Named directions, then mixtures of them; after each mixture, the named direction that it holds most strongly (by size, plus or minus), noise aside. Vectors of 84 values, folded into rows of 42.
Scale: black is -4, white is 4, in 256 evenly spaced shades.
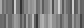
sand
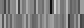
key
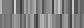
sand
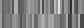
sand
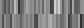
key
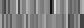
key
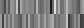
key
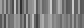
sand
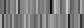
key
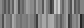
key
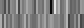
key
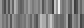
sand
